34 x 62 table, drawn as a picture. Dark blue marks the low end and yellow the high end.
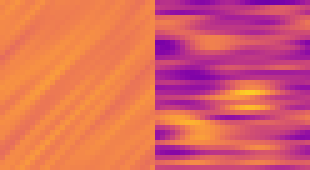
The table splits into one row of 2 panels. Panel 1,1: high, slanting up to the right, faint in contrast. Panel 1,2: middling, streaked across, strong in contrast.
